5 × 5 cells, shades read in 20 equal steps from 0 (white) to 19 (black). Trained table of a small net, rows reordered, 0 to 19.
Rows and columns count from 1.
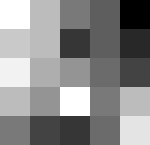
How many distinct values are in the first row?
5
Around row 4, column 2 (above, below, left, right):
6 14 5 0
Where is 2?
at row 5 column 5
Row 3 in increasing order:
1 6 8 11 14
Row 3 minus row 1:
1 1 -2 -1 -5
